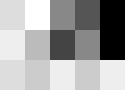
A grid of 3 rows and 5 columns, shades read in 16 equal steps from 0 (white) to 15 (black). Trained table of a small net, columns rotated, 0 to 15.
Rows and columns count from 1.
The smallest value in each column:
1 0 1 3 1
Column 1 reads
2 1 2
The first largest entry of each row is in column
5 5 2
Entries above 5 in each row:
3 3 0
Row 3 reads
2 3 1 3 1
